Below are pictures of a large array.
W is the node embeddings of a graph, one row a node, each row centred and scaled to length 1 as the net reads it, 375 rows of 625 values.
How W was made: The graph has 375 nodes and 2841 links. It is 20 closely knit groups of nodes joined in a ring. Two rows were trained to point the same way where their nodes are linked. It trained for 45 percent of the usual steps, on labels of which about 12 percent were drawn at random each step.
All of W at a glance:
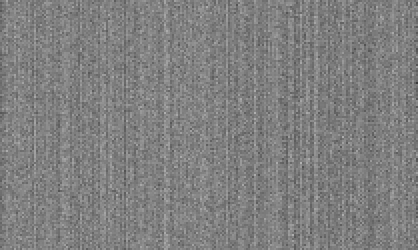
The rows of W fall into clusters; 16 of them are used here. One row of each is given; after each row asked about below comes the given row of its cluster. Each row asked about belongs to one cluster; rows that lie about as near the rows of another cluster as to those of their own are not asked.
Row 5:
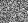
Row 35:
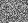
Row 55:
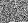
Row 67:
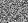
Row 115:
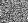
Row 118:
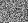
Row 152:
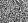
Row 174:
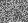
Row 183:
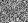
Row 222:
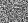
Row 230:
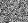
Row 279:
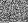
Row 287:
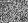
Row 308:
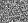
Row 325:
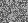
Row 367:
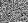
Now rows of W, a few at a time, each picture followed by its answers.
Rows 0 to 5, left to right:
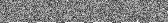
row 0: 118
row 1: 67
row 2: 325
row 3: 118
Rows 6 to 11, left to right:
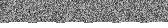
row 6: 287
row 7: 118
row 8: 325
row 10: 174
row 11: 174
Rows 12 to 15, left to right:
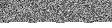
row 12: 287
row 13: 174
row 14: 67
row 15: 55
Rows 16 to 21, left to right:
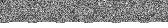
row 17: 287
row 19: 115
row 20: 308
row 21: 279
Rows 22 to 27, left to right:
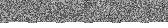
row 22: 67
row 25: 287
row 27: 222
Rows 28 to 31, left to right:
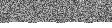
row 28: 5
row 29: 118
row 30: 152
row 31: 222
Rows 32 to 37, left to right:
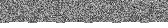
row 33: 5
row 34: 287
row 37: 115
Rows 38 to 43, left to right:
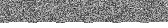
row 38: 67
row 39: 287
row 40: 118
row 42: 115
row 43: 367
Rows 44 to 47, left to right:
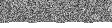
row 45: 115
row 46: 222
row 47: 325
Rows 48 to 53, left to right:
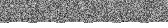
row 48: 279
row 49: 55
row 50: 152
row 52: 279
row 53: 367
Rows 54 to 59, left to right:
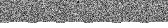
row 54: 367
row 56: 230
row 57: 152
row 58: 183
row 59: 35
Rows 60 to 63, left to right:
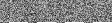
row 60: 118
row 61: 230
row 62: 308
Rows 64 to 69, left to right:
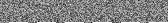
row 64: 279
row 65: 222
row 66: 174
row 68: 152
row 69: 67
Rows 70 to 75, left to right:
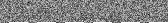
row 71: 115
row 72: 118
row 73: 279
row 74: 325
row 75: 118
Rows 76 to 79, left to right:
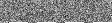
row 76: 279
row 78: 222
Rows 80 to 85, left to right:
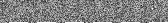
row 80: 287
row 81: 174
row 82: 222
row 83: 230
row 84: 115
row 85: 152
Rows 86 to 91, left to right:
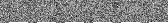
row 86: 55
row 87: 287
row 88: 230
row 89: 325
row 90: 287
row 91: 222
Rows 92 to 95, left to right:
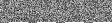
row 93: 152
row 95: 367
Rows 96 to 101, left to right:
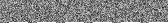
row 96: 118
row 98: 325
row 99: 67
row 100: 183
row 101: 174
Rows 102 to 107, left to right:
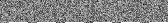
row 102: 67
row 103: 118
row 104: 325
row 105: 55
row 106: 118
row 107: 222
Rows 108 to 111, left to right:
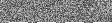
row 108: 67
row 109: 118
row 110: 222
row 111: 287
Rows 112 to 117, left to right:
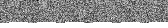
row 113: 230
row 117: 222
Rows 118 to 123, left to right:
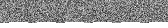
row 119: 174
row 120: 325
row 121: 367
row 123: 222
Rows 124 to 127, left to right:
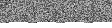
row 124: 287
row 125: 118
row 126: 35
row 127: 55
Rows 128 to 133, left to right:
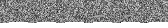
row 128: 174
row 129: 367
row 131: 308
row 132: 308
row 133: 152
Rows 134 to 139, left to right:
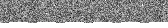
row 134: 55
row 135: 230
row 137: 5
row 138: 174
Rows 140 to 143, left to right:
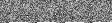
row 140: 325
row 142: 55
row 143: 35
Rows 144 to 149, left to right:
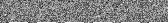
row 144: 325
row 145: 325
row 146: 183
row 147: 308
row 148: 287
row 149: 287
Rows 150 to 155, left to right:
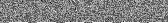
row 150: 279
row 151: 174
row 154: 152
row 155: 279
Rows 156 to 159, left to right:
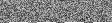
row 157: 279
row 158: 183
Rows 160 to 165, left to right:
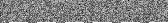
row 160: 325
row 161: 152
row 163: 67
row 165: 55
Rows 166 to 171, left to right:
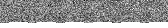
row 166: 222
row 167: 67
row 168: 5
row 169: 5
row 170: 308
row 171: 367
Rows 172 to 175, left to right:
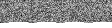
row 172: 174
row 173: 115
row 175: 279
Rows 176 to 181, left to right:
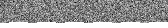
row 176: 308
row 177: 152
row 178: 222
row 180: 35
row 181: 279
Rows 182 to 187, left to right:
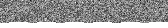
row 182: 287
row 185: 222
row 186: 222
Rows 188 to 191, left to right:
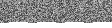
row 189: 222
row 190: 115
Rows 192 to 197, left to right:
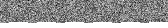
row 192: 35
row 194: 230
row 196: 325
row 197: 152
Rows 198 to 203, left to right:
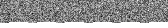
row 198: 230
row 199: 279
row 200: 35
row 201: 183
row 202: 183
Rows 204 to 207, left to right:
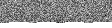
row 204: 222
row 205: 367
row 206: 152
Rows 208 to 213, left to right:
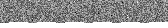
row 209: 115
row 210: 5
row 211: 55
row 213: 152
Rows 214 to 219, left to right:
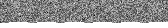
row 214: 230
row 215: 367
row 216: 183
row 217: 183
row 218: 222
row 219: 35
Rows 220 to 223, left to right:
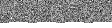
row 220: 152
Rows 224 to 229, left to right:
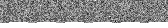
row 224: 55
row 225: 279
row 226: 279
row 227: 367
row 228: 35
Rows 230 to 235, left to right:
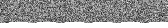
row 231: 279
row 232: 55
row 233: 35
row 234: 279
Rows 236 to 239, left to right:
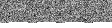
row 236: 35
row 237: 308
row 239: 152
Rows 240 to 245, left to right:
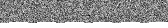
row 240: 308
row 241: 222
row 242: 308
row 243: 287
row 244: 174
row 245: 174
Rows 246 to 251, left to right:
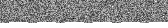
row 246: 152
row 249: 67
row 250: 118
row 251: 367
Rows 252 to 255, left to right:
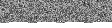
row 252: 115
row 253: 5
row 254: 183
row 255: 174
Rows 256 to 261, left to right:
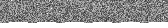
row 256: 35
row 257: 118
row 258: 115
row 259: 35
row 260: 174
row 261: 67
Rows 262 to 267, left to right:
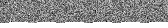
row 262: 5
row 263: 367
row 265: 367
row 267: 222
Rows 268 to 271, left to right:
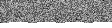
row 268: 174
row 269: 118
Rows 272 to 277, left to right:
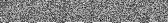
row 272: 287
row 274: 55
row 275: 67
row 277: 5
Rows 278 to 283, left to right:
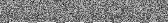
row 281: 222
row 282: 115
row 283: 5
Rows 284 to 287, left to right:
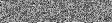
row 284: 183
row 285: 279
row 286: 174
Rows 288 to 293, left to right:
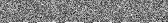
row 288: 35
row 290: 55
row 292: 5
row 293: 279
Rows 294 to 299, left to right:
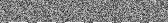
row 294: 67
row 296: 67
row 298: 5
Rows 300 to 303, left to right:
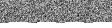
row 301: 183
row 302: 367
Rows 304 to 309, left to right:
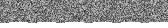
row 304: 325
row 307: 35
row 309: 308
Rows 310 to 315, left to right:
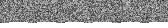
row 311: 222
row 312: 183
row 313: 67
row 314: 230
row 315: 5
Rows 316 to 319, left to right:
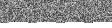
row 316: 115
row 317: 174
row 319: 152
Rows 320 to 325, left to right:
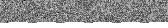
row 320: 35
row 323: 287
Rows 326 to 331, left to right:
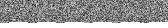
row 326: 279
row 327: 325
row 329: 35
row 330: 67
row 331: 152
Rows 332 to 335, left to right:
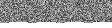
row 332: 279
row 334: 67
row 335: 279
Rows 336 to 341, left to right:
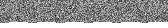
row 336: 5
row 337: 118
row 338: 308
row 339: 55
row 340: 118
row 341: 35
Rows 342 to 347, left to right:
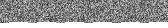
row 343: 279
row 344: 279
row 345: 183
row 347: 308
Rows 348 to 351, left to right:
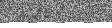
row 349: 115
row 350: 35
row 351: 118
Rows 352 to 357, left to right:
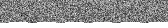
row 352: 367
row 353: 5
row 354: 222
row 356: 183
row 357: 35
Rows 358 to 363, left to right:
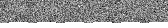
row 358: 287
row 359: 287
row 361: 118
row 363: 5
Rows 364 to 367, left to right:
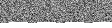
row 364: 67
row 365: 152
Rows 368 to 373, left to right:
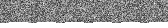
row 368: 230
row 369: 55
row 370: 325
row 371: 325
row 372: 118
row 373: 152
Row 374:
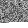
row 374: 115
